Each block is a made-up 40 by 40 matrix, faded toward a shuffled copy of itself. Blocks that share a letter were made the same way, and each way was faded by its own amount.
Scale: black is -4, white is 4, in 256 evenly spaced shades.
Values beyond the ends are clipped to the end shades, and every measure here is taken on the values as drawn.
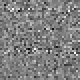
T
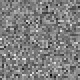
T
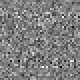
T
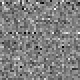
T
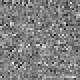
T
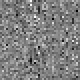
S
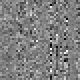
S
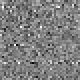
T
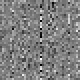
S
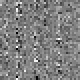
S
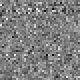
T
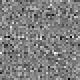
T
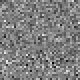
T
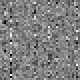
S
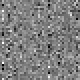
S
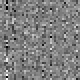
S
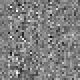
S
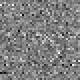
T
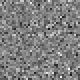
T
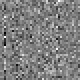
S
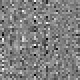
S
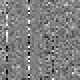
S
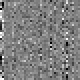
S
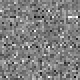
T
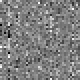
S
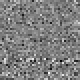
T
